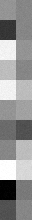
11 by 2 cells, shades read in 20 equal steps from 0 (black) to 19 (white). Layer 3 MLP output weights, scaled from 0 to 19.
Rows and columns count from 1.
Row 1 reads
11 10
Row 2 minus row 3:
-14 -1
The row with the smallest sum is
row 10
